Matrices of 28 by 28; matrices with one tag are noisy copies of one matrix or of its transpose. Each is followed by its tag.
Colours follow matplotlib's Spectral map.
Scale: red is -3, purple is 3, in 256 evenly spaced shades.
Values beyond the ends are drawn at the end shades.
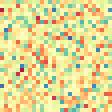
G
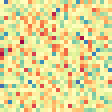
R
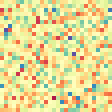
G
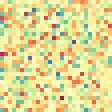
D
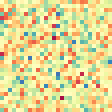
D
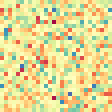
G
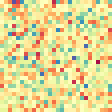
D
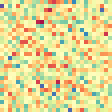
R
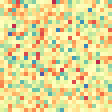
D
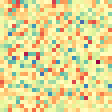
D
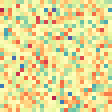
G
